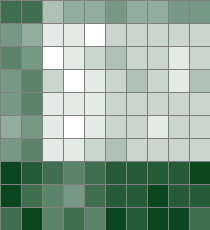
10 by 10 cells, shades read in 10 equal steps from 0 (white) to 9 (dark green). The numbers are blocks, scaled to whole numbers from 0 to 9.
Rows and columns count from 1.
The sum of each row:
48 21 24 25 24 20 26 78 75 77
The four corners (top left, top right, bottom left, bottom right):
7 5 7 7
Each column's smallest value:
4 4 0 0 0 2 2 1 1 2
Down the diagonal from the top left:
7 4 0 0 1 2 2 8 8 7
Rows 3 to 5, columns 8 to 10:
2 1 2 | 2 1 3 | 2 2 2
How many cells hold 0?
4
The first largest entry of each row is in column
1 1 1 2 2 2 2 1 1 2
